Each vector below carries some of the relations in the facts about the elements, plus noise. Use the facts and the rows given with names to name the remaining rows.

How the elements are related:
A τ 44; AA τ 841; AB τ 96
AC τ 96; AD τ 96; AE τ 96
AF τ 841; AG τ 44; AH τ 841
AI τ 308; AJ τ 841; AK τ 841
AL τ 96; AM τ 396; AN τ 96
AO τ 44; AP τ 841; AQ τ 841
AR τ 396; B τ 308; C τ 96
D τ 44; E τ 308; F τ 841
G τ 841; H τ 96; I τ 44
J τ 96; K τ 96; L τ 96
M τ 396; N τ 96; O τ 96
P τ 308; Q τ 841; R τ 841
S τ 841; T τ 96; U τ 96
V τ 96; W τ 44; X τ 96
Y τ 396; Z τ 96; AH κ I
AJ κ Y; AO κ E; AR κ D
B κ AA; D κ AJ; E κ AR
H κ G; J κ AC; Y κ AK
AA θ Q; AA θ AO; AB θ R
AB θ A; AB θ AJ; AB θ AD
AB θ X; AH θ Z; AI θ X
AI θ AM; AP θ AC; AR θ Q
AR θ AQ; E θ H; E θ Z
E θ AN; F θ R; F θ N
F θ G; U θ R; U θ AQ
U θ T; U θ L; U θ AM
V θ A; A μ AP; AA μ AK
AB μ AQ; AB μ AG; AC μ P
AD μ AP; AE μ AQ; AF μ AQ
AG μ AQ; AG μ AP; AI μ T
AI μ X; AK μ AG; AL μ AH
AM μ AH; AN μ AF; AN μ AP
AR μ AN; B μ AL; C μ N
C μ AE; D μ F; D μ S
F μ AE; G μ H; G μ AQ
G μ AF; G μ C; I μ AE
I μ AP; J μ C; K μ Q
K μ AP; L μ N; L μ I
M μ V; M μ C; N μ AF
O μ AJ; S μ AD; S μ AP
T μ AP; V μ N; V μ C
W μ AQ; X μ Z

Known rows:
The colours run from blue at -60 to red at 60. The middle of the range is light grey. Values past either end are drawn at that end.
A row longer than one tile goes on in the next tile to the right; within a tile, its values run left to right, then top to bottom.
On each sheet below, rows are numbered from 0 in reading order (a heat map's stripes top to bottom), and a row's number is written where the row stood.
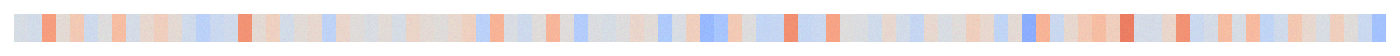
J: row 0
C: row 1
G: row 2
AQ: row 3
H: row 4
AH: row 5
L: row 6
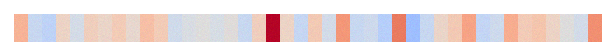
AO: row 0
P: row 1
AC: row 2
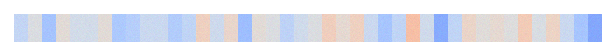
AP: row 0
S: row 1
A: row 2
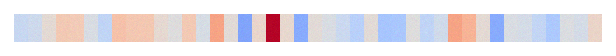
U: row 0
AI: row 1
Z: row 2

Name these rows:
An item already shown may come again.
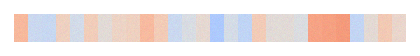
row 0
AO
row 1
AL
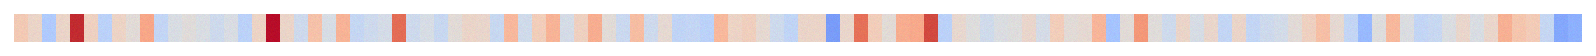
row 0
E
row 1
P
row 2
Y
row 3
AB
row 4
B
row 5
M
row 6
F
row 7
D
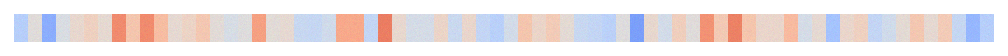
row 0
AM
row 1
AJ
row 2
AB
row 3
AM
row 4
S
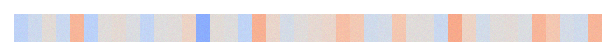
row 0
AN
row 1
R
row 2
R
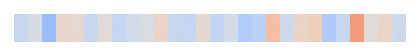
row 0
Q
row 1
AR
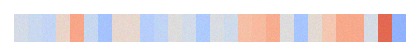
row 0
T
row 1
O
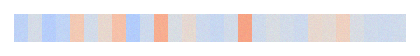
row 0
AR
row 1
AE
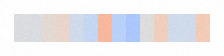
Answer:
AF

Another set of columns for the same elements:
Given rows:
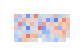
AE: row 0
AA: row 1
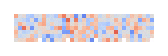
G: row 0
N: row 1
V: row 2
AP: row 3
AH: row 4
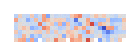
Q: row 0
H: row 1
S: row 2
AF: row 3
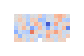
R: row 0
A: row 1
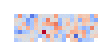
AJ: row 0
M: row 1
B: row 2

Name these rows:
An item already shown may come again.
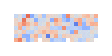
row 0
AR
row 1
B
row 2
AO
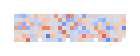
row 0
AB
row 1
AL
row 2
AE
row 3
D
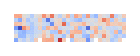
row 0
AF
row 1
S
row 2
AI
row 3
Y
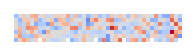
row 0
T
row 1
AO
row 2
O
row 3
AN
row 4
AP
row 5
F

